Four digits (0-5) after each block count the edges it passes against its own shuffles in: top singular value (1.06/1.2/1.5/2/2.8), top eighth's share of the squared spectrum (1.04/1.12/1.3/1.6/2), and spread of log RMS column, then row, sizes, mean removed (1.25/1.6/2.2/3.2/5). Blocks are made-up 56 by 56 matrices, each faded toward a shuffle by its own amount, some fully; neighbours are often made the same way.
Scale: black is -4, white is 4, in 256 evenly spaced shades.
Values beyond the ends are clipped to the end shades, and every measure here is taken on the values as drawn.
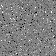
0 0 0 0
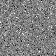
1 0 0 0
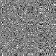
4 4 2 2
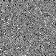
3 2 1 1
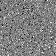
0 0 0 0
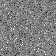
0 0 0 0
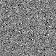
0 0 0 1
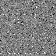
1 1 0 1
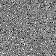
1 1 0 1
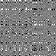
5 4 3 3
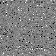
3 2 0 1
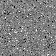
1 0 0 0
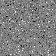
2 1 0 0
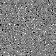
2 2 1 0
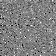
2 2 0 1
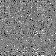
3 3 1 1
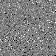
2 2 0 1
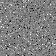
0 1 0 1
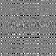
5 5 2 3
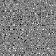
3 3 1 2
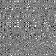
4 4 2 2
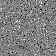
1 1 0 0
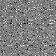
3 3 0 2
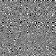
4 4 2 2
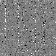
2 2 2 0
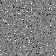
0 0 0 0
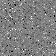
1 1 1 0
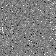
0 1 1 0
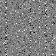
1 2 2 0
